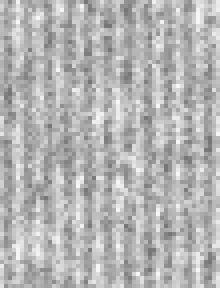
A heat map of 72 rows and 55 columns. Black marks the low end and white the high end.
Upright stripes repeat 11 times across the table. No single row or column stands out from its neighbours. On average the colour sits 70% of the way up the scale. Streaks run downward. No seam splits the table. The histogram is bell-shaped.
